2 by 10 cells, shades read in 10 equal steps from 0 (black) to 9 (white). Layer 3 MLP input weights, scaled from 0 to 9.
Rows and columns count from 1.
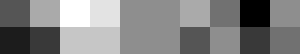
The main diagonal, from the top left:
3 2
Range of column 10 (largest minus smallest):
1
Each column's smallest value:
1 2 7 7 5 5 3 4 0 4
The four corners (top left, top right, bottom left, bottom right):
3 5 1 4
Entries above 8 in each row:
1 0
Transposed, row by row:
3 1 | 6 2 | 9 7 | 8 7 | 5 5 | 5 5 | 6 3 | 4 5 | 0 2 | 5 4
